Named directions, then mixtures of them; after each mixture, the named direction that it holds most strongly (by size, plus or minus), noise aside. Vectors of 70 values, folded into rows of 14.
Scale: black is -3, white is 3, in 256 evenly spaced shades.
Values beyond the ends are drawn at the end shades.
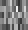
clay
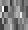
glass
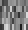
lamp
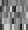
lamp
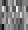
clay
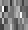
glass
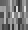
clay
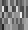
glass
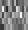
glass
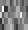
glass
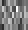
clay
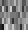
lamp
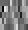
glass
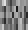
clay
